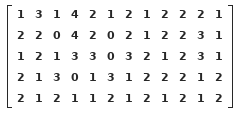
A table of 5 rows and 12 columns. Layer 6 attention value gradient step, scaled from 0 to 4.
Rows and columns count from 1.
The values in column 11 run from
1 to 3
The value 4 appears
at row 1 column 4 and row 2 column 4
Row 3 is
1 2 1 3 3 0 3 2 1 2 3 1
